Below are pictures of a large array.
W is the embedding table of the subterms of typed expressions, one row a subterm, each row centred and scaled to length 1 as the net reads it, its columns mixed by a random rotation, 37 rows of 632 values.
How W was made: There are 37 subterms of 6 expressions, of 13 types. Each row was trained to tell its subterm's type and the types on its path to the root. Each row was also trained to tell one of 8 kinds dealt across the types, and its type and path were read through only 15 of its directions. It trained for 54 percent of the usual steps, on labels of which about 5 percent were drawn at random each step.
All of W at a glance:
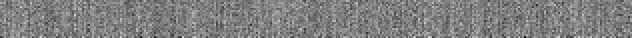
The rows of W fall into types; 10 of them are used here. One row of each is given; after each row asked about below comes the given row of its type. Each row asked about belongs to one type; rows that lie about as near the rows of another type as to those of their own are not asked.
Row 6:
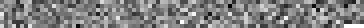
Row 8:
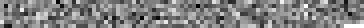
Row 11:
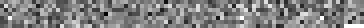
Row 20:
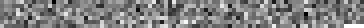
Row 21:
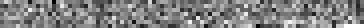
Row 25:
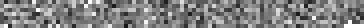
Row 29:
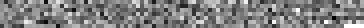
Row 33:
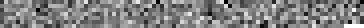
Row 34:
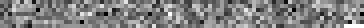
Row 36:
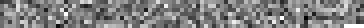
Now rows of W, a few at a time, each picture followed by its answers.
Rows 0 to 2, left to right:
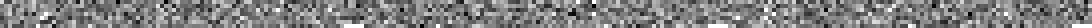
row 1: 33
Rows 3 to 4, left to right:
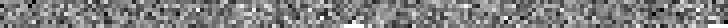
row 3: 20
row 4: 34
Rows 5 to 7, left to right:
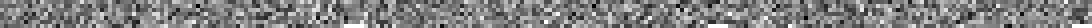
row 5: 20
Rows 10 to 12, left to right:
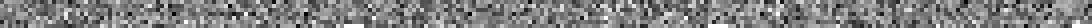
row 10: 21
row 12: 25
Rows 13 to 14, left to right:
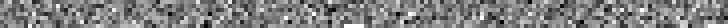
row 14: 25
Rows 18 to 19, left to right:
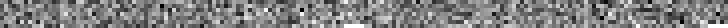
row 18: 33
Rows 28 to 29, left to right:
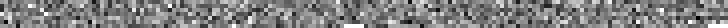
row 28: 6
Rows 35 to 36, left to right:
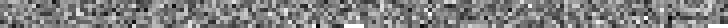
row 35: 11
